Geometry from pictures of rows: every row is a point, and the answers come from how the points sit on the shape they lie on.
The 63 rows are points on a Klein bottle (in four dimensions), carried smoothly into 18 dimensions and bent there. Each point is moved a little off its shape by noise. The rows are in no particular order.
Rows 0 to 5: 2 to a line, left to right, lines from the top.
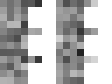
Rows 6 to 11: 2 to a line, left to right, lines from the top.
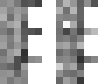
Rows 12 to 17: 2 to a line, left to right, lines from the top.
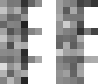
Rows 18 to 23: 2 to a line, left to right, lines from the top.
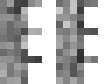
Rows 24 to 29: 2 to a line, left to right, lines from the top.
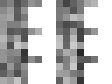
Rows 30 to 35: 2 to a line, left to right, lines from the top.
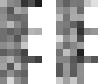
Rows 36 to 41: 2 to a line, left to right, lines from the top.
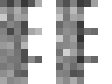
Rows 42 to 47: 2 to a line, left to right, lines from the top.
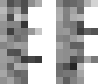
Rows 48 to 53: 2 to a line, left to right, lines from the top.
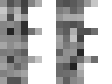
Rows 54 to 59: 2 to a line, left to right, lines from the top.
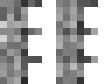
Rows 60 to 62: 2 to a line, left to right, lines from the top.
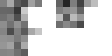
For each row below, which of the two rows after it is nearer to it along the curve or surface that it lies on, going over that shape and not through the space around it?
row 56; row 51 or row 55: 55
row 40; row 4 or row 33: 4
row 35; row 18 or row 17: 18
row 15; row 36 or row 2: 2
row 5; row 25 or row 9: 25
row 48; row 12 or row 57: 12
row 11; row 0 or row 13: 0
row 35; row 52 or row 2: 2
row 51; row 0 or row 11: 0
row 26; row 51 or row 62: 62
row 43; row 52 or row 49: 52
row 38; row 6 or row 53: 53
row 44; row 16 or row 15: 16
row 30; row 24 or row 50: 24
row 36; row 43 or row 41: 43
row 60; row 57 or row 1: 1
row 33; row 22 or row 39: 39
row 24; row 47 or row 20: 20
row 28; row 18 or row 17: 18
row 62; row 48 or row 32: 32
